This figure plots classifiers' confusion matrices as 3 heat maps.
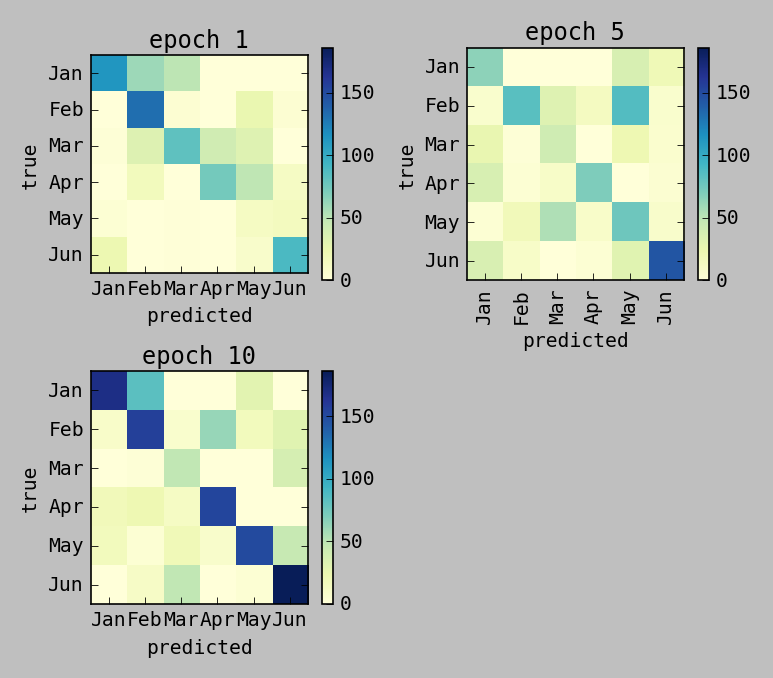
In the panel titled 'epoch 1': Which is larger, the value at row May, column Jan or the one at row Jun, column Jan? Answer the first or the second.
the second
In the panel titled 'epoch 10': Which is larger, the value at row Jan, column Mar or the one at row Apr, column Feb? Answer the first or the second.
the second
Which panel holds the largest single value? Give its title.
epoch 10
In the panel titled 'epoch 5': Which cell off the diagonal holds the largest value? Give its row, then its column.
Feb, May
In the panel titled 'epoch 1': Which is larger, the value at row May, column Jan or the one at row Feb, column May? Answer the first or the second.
the second
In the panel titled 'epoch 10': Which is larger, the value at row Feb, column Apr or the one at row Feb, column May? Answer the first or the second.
the first
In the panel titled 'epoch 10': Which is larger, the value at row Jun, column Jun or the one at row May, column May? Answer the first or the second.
the first
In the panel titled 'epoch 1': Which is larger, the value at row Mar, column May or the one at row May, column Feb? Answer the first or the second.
the first
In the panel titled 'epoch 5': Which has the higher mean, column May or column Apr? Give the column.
May
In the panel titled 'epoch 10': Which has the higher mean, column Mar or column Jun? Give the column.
Jun
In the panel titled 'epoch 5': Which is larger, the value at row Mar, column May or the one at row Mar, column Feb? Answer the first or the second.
the first
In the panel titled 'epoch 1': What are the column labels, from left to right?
Jan, Feb, Mar, Apr, May, Jun
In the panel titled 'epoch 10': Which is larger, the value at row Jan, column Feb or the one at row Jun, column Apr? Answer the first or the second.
the first
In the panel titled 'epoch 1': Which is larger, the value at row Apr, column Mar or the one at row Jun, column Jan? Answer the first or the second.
the second
